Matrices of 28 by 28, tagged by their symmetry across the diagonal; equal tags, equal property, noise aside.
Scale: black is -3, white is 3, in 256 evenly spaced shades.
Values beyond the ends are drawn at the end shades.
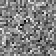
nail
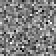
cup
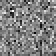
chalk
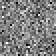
chalk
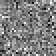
cup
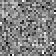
nail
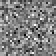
cup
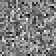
chalk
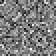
nail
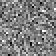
cup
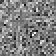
nail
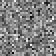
chalk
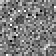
nail
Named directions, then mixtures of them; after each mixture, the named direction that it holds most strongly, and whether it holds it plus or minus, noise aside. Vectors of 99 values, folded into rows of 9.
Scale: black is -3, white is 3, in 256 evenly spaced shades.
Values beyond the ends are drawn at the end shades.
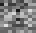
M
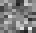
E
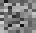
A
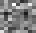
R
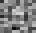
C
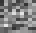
M, plus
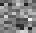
E, minus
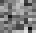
E, minus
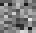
E, minus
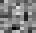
C, plus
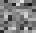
R, minus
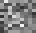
A, minus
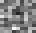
C, minus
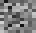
A, plus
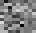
A, plus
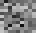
A, plus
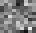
E, plus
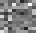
R, plus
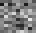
M, plus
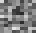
C, minus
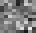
E, plus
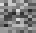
M, minus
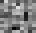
C, plus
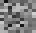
A, plus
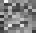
A, minus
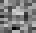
C, plus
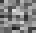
C, plus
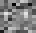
R, minus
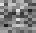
M, minus
